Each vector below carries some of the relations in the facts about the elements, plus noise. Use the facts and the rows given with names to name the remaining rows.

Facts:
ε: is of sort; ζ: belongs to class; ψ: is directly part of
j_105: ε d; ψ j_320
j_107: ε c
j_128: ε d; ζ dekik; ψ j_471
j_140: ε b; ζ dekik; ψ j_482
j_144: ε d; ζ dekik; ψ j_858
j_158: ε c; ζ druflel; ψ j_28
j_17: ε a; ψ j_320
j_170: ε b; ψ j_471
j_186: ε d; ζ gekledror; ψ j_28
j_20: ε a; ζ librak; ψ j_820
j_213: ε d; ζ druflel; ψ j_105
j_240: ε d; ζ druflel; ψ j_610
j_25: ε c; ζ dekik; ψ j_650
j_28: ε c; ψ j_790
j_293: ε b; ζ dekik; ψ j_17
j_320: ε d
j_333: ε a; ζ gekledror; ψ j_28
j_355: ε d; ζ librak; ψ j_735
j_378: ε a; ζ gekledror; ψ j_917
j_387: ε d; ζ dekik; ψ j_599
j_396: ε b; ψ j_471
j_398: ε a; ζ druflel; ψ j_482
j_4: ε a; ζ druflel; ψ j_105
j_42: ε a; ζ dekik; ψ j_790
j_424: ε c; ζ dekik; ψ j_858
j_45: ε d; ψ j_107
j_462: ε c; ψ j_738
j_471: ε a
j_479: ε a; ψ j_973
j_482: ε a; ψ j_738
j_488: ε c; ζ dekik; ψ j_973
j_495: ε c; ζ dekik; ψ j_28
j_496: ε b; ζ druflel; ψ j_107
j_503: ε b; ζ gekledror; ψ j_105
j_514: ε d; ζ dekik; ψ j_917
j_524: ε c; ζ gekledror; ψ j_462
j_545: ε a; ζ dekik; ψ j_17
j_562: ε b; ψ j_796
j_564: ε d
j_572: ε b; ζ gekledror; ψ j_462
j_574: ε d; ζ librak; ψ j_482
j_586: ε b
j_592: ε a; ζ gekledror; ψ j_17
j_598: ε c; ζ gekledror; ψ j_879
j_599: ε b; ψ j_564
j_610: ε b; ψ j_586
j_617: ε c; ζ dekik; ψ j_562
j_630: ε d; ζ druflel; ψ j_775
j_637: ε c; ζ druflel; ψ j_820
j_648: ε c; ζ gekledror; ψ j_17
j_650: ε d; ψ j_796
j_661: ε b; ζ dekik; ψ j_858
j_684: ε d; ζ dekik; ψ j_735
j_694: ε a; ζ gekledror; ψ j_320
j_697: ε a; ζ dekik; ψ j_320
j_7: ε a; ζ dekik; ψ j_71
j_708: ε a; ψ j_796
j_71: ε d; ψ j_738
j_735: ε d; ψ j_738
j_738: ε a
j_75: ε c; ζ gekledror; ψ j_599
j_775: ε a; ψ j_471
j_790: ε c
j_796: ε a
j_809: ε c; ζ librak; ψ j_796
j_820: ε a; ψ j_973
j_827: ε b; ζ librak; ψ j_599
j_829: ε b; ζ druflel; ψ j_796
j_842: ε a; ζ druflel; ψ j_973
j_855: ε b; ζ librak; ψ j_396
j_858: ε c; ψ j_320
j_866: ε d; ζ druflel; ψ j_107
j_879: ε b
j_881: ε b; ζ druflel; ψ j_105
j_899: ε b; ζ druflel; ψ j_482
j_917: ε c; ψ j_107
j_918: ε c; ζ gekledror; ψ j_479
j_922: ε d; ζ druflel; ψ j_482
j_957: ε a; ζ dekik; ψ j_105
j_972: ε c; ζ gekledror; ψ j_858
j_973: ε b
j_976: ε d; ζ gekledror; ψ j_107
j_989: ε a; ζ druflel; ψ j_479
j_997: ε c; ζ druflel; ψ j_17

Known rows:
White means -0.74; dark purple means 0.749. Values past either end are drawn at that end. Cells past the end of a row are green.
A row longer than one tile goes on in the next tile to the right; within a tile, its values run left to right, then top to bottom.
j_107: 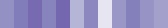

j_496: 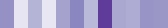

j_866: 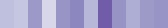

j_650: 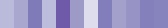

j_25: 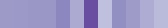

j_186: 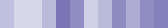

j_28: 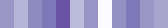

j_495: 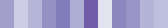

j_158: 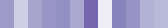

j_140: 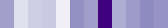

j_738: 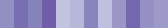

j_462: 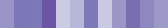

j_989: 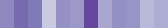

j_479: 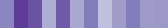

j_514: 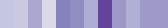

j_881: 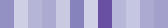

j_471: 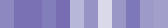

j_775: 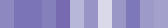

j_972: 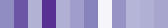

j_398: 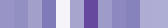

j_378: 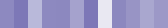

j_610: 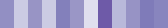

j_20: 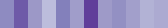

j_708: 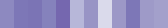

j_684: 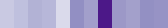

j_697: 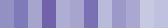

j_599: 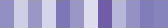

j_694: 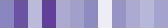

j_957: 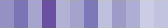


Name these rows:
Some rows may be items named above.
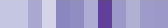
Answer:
j_387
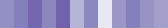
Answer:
j_917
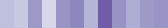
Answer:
j_866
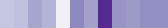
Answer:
j_922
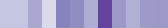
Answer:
j_514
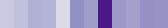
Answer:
j_684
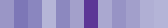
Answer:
j_488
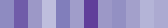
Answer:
j_20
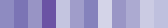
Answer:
j_4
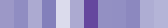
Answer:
j_7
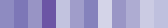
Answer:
j_4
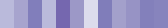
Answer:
j_564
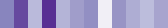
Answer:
j_592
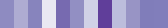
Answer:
j_973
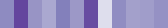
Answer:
j_918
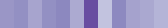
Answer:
j_809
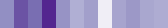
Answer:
j_858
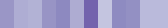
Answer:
j_42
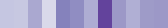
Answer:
j_514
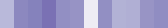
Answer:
j_105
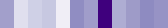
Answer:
j_140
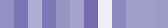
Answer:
j_598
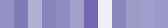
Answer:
j_75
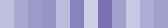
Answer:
j_213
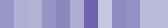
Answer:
j_42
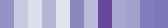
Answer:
j_572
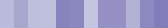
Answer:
j_976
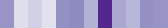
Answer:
j_827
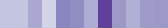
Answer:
j_387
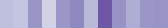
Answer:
j_630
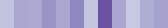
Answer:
j_144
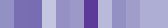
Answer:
j_637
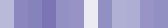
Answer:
j_105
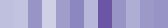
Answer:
j_240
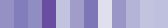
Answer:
j_997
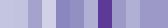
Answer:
j_128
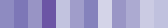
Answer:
j_4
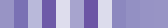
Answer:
j_524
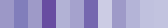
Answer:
j_424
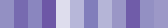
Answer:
j_482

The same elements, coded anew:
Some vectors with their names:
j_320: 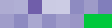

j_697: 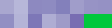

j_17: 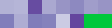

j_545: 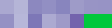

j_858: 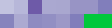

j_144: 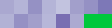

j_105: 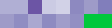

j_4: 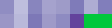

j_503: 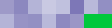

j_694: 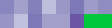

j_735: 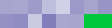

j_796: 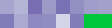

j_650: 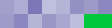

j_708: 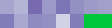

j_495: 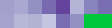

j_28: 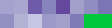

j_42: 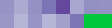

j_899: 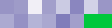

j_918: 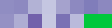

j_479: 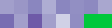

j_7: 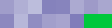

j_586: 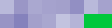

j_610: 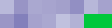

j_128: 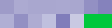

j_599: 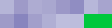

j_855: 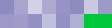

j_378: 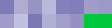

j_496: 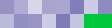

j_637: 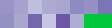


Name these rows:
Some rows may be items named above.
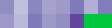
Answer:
j_4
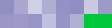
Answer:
j_855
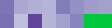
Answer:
j_20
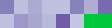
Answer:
j_866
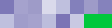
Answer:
j_976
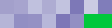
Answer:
j_881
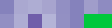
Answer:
j_842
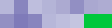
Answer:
j_973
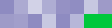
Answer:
j_827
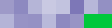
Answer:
j_503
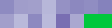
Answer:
j_75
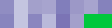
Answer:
j_809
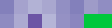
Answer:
j_989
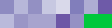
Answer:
j_213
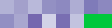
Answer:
j_488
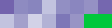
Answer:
j_186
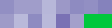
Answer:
j_598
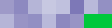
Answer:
j_503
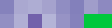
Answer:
j_842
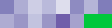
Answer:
j_922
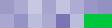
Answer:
j_684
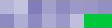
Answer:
j_917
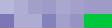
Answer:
j_462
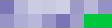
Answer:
j_574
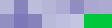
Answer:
j_973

